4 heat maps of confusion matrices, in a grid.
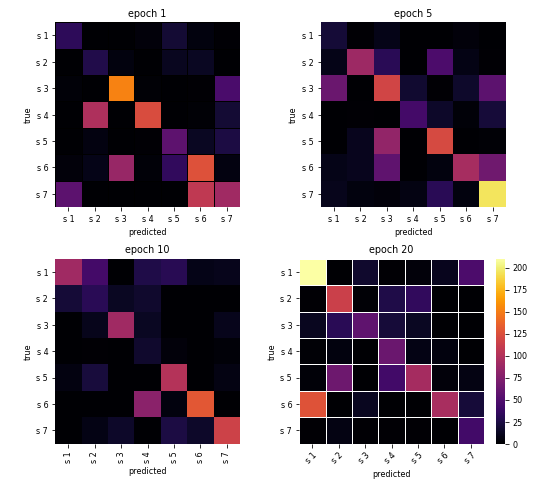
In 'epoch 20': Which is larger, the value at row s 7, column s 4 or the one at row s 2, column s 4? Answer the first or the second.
the second
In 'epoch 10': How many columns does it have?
7
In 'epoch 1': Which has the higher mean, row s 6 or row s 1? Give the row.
s 6
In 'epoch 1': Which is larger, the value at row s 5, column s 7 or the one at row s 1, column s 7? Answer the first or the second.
the first
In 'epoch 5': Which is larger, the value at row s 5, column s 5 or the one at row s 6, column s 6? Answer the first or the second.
the first
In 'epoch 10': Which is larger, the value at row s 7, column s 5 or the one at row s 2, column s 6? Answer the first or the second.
the first
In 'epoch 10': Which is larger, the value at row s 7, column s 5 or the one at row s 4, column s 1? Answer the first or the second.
the first
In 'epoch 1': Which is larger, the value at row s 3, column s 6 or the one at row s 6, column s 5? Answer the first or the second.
the second
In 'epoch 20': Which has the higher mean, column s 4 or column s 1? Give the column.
s 1
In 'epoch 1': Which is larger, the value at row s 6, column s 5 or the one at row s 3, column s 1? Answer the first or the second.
the first
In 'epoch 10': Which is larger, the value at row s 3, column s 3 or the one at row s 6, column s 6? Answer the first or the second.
the second
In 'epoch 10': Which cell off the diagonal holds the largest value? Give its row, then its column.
s 6, s 4
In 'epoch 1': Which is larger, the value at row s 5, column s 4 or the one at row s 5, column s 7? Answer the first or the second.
the second
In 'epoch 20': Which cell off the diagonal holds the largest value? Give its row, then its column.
s 6, s 1
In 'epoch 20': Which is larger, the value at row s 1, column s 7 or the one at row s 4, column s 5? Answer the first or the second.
the first
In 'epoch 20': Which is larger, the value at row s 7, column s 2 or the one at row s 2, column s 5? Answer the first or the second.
the second
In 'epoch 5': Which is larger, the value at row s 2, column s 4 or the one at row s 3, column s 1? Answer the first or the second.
the second
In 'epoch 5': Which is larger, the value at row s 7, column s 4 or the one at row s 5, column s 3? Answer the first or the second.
the second
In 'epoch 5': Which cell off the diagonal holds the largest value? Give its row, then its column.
s 5, s 3
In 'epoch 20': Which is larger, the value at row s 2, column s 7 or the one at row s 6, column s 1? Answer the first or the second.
the second
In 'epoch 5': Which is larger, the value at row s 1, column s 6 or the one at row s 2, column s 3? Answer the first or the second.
the second
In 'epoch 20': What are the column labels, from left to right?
s 1, s 2, s 3, s 4, s 5, s 6, s 7
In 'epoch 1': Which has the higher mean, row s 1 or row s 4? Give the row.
s 4
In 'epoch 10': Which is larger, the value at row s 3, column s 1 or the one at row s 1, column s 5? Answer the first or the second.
the second
